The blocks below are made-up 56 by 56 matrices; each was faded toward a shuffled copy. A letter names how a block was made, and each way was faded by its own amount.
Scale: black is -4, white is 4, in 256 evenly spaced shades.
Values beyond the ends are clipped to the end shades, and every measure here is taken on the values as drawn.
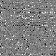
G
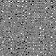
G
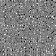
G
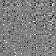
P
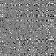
P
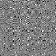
G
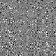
G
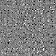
G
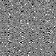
G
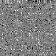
G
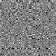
G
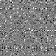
G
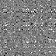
G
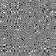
P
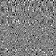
P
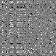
P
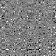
G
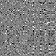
P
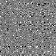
G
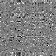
G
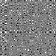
P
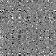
G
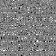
G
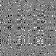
P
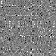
G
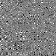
G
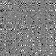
P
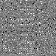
G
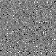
G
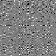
P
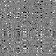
P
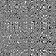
P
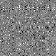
G
